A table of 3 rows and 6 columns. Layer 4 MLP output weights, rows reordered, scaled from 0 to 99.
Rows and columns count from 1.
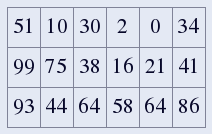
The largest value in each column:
99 75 64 58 64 86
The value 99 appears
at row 2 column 1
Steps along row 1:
down up down down up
